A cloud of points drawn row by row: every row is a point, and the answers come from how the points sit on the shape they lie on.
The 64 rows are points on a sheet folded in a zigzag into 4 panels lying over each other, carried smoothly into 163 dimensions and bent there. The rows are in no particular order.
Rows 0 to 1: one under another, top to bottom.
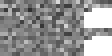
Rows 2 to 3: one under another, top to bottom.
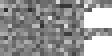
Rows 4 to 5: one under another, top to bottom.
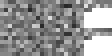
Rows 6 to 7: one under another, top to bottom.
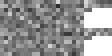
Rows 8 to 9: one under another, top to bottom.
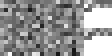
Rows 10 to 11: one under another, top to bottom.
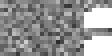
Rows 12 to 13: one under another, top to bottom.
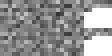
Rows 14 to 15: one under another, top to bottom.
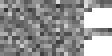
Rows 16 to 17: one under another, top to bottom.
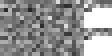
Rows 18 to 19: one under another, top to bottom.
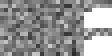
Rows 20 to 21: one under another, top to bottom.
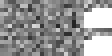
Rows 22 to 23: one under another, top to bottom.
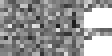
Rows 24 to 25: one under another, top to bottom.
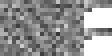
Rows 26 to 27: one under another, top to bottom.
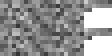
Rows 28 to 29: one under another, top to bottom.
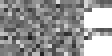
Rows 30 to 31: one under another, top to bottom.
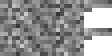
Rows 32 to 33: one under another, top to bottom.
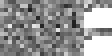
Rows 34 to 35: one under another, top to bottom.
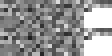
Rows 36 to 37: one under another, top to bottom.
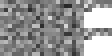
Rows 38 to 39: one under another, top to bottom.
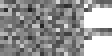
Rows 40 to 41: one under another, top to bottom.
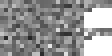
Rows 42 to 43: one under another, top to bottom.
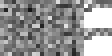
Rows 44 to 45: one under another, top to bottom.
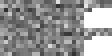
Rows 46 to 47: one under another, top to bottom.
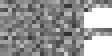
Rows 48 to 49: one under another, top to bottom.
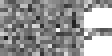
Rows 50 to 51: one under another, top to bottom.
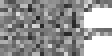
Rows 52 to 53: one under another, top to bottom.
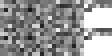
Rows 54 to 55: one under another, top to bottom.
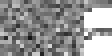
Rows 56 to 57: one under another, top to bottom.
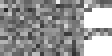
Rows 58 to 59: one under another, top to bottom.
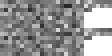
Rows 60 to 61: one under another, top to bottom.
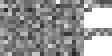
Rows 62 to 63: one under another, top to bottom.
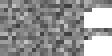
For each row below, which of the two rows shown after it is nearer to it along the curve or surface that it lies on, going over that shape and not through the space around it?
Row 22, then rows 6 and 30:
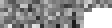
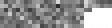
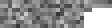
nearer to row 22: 30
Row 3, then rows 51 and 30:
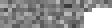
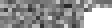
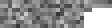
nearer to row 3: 51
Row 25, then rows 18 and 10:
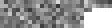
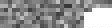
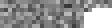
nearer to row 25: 18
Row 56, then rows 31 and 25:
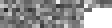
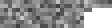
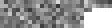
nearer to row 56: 25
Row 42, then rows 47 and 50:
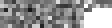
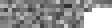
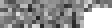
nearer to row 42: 47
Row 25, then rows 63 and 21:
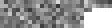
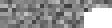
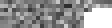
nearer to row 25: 21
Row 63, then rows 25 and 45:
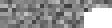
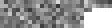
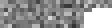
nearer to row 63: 45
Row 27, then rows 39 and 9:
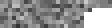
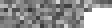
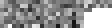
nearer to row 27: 39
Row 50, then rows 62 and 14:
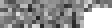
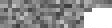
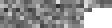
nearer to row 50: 62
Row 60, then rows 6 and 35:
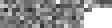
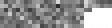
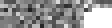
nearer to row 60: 6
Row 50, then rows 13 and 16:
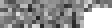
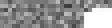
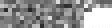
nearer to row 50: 13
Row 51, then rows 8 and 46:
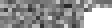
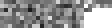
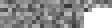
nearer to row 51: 46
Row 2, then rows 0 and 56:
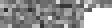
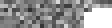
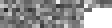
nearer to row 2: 0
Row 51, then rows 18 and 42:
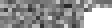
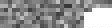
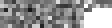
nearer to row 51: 18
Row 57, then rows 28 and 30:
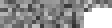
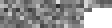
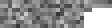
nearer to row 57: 30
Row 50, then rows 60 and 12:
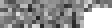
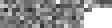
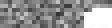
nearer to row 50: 12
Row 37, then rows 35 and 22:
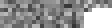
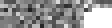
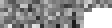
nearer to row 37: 22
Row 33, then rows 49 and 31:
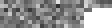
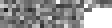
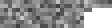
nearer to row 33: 49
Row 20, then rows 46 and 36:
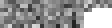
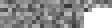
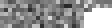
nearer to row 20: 46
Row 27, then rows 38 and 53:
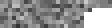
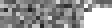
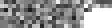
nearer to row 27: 38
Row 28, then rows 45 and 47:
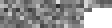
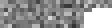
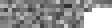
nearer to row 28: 47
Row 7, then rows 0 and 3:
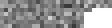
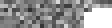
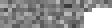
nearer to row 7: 3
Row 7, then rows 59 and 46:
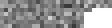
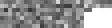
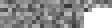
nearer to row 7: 46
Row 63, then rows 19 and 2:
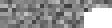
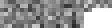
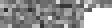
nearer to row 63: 19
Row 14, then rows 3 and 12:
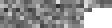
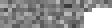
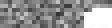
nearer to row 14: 12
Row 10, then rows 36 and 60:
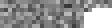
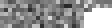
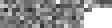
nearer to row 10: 36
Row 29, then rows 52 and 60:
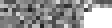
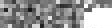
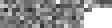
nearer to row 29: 52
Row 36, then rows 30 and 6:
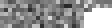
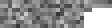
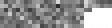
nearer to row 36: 30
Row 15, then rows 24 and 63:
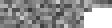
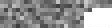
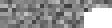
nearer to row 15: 24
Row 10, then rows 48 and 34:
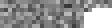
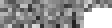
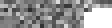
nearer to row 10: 48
